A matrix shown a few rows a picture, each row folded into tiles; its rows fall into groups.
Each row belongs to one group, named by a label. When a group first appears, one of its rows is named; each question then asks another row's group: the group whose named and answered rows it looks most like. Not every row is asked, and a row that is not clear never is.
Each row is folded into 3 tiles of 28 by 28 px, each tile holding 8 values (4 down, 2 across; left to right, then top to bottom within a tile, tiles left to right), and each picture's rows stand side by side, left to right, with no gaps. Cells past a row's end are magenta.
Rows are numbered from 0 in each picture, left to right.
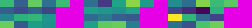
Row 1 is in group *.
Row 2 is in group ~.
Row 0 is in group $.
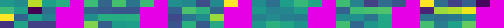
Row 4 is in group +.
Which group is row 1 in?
$
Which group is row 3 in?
*
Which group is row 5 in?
+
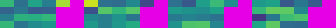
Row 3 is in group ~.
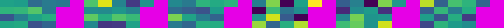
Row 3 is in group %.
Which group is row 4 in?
%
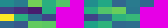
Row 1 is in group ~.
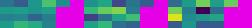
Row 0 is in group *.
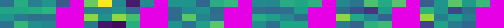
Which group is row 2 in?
%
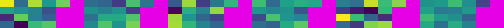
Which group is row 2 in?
%
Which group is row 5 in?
$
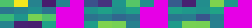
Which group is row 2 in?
*
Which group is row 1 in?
*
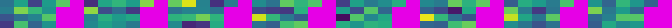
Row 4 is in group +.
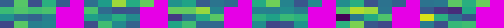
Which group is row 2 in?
~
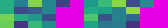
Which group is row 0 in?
$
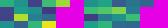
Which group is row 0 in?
%
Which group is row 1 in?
~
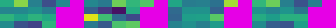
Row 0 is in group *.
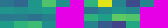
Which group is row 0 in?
*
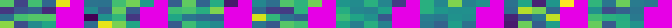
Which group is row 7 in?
$
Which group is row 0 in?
$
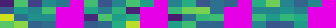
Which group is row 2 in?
~
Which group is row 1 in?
%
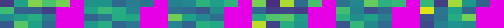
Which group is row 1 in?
~
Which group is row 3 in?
$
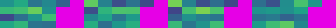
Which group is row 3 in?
*
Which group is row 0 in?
~
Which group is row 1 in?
+
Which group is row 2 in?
+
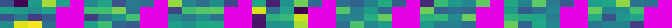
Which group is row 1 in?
~
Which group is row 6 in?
$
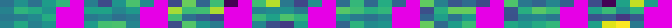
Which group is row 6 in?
+
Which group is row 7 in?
*
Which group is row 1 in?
*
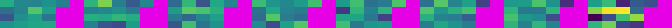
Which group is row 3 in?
%
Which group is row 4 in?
%
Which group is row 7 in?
~
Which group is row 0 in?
+
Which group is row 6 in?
$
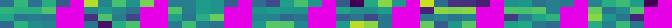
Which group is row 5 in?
+
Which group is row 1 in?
%
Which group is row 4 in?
*
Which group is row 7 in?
$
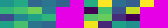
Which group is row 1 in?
%
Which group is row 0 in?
~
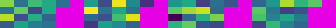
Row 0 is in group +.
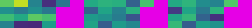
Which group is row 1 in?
%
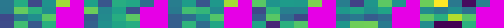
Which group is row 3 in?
%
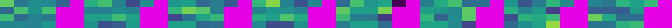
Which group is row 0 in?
+
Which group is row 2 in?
~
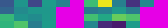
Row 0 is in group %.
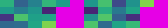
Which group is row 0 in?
%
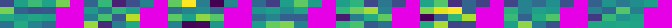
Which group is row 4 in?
~
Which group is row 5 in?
~
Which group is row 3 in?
*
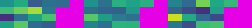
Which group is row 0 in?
~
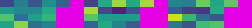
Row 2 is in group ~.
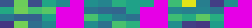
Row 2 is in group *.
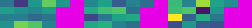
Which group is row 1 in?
~
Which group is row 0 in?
*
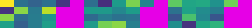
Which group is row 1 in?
*
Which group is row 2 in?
%
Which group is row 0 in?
+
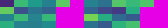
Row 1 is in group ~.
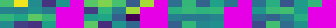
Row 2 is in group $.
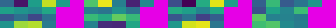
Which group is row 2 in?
*
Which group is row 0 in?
*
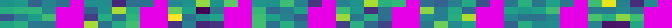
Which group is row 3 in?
$
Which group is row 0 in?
~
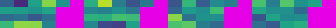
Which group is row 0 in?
*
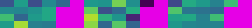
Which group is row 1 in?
$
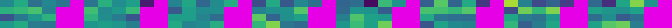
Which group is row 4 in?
%
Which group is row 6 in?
+
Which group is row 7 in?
*
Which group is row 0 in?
~
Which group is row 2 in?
%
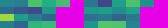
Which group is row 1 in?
*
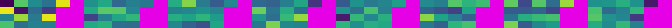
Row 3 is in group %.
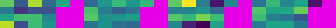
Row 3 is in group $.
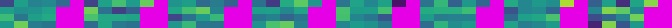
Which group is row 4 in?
$
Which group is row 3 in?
*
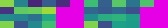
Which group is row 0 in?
+
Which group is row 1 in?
$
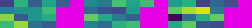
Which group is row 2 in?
~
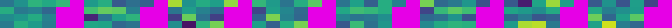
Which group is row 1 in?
~
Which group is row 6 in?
*
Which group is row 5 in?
+
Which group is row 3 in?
%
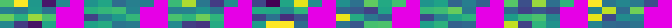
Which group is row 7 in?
+
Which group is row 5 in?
~
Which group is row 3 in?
*
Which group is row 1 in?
~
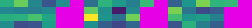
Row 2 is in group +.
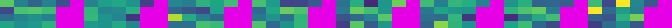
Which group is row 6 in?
~
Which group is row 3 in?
+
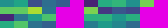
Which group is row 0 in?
~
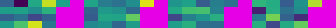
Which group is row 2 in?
~
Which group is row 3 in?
%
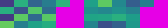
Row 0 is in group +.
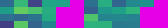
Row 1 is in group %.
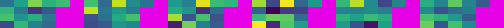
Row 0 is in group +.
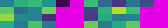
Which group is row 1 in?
+
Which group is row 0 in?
$
